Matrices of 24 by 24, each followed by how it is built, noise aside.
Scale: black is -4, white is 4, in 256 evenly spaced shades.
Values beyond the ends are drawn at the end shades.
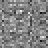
low rank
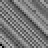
Toeplitz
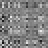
low rank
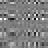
low rank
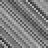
Toeplitz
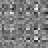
low rank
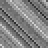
Toeplitz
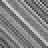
Toeplitz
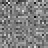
low rank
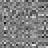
low rank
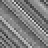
Toeplitz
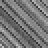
Toeplitz
